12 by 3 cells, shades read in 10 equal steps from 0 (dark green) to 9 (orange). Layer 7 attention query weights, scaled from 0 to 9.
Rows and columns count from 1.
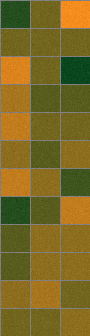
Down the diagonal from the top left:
1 4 0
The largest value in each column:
8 6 9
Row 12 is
4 4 5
